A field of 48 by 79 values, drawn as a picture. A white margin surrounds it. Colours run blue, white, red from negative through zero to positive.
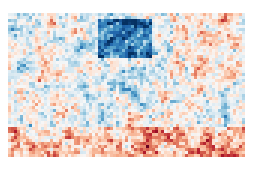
A horizontal seam about 80% of the way down splits the table, and the bottom part is higher. There are no regular stripes. In the top middle lies a patch that is lower than the rest. The top middle is the ninth with the lowest average. The texture is blotchy.
